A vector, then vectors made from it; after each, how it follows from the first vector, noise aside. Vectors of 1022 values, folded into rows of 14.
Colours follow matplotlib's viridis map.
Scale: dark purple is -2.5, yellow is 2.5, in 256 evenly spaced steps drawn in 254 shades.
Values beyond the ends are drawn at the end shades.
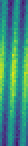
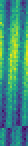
wrapped around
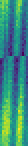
wrapped around
